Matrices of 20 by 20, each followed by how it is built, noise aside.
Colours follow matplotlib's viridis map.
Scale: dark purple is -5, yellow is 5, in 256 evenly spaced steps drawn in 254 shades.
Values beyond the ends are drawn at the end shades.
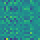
low rank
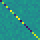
diagonal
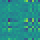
low rank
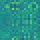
low rank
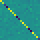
diagonal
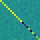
diagonal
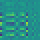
low rank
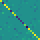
diagonal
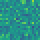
low rank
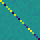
diagonal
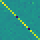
diagonal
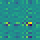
low rank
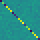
diagonal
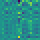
low rank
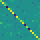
diagonal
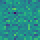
low rank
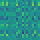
low rank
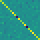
diagonal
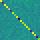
diagonal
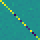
diagonal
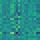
low rank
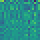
low rank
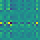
low rank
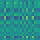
low rank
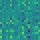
low rank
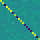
diagonal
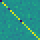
diagonal
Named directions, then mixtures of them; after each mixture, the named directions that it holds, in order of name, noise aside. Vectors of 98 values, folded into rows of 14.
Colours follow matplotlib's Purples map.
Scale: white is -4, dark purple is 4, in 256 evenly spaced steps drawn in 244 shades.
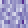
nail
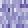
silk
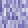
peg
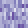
peg, silk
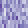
peg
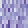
peg, silk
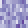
nail, silk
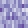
peg, silk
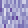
peg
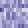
peg, silk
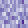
nail, peg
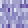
silk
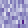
nail, peg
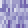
nail, silk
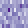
nail, silk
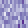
nail, peg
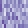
peg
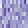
peg, silk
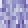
nail, silk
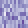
nail, peg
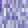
peg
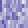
nail, peg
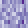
nail
